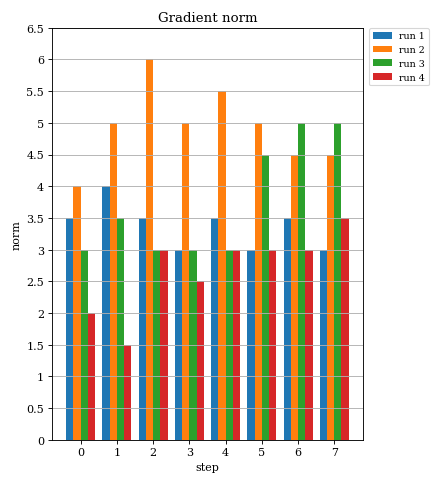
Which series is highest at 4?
run 2
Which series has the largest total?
run 2
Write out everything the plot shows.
Title: Gradient norm
x-axis: step, ticks 0 1 2 3 4 5 6 7
y-axis: norm, ticks 0 0.5 1 1.5 2 2.5 3 3.5 4 4.5 5 5.5 6 6.5
Legend: run 1, run 2, run 3, run 4
Values:
run 1: 3.5 4 3.5 3 3.5 3 3.5 3
run 2: 4 5 6 5 5.5 5 4.5 4.5
run 3: 3 3.5 3 3 3 4.5 5 5
run 4: 2 1.5 3 2.5 3 3 3 3.5
